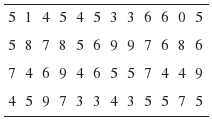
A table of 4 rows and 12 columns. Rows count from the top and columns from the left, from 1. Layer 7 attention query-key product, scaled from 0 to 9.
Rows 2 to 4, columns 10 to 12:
6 8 6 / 4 4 9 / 5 7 5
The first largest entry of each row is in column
9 7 4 3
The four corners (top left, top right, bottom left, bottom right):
5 5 4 5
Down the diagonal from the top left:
5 8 6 7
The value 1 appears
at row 1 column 2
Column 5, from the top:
4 5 4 3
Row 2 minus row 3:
-2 4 1 -1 1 0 4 4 0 2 4 -3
